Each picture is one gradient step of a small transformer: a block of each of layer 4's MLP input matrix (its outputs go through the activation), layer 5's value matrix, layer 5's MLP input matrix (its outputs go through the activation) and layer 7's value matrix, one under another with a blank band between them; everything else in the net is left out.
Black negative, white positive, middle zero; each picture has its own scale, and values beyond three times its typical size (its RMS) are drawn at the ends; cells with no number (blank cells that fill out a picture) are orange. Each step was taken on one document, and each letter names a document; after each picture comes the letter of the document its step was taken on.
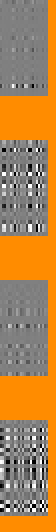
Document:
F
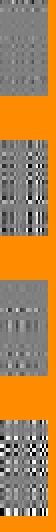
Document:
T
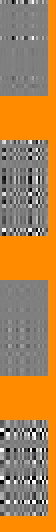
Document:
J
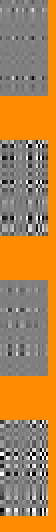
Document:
T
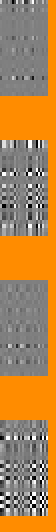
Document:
F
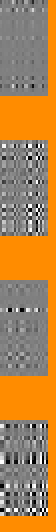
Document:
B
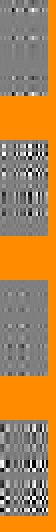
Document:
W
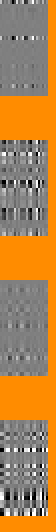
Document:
J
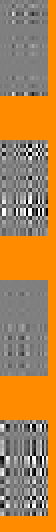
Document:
W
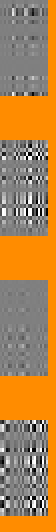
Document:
W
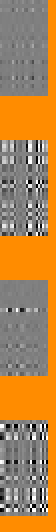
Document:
B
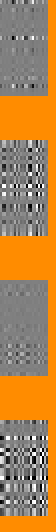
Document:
F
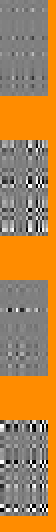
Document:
B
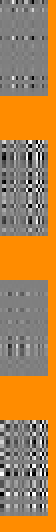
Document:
T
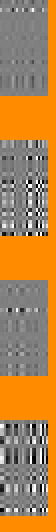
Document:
B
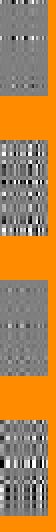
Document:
J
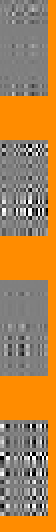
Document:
W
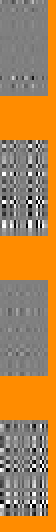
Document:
F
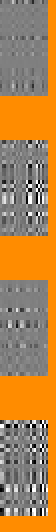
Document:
T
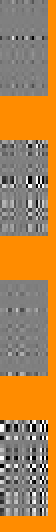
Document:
B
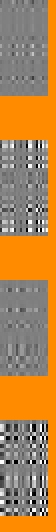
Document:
B
